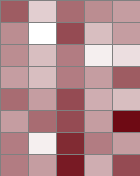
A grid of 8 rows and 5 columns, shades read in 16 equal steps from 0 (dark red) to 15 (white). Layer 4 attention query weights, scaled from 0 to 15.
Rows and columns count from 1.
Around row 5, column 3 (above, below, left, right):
7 4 9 10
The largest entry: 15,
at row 2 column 2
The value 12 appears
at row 1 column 2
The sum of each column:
59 87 35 78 60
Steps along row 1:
up down up up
